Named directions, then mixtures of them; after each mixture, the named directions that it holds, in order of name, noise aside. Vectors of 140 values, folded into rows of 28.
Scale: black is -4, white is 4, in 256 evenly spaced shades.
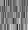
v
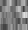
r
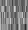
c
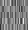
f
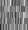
f, r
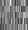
f, r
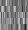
c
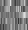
f, r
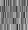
v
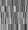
c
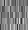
f, v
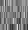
v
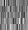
f, v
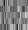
r, v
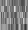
c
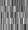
c, f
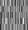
f
